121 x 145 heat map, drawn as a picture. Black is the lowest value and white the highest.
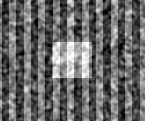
In the centre lies a patch that is higher than the rest. There is no overall slope. Upright stripes repeat 10 times across the table. The centre is the ninth with the highest average.
